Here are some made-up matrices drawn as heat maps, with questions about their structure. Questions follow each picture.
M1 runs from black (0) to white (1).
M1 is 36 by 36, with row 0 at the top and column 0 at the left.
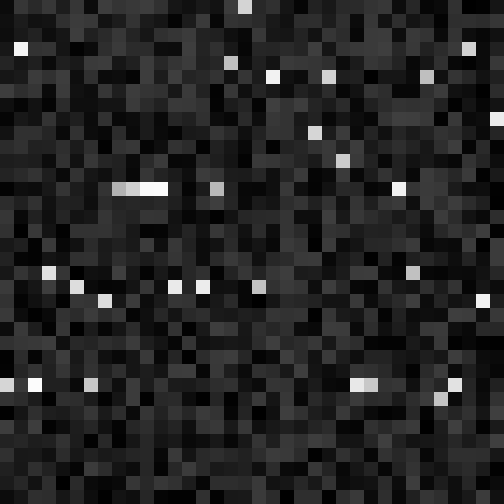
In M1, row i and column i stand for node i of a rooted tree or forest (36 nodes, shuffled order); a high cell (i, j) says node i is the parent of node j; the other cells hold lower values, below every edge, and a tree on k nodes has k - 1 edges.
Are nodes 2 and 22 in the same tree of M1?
no
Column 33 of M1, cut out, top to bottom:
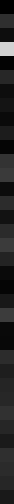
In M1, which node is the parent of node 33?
3
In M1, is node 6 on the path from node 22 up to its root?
no
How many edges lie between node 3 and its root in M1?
3
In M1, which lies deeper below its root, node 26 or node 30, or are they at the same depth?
node 30
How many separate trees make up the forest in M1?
5
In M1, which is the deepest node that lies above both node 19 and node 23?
5
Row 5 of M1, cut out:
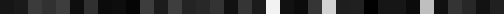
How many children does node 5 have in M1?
3
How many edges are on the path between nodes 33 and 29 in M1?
3
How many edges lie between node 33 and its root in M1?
4
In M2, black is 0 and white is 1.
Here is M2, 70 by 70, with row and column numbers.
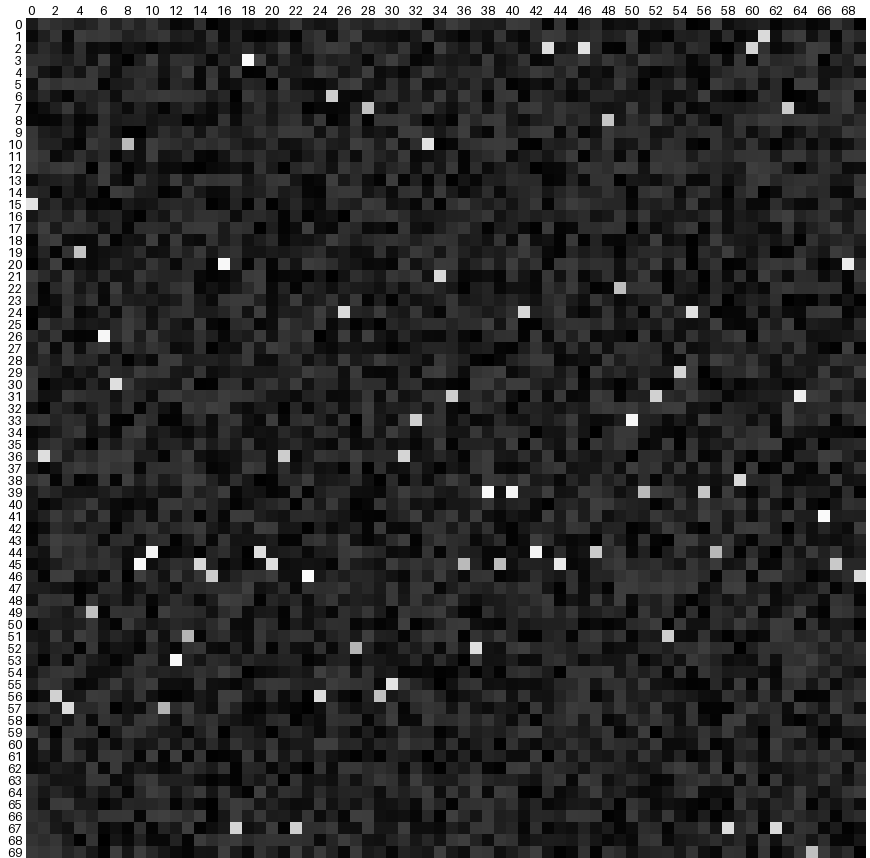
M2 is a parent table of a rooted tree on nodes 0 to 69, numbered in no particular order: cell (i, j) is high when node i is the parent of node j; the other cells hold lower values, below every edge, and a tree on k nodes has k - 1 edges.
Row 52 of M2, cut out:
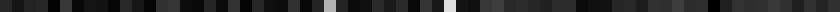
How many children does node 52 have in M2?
2
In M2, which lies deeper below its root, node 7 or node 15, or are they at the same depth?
node 7
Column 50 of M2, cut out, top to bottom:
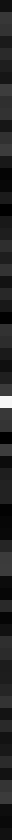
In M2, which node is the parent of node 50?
33
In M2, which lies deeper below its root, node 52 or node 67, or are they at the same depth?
node 52
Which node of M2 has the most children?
45
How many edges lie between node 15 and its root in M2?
5
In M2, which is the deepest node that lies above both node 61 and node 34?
36
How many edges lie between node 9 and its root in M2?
1
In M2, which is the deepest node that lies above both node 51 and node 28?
39
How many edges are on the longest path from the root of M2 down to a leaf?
7
